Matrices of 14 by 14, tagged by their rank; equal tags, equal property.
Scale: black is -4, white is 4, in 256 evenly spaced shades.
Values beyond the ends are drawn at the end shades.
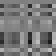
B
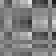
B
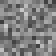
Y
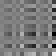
B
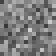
Y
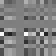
B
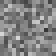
Y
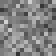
Y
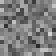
Y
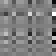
B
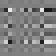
B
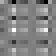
B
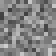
Y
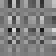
B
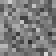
Y
